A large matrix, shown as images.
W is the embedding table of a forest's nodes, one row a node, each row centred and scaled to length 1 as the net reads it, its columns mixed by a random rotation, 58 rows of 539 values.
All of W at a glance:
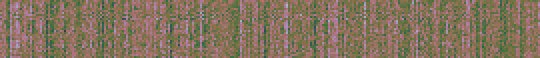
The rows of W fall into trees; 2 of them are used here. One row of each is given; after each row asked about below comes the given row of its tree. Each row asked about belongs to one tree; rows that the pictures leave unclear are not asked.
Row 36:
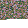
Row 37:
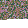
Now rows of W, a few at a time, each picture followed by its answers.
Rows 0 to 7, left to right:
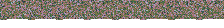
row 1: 37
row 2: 37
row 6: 36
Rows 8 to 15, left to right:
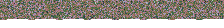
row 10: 37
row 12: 36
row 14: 37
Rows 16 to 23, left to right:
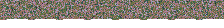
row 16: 36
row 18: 37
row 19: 37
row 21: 36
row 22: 36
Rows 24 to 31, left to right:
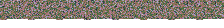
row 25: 36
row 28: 36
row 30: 36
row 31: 36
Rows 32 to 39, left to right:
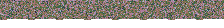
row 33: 36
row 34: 36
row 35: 37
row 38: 37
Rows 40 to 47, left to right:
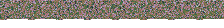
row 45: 36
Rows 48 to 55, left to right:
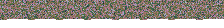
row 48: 37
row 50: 36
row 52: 37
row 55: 37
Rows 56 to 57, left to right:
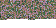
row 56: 36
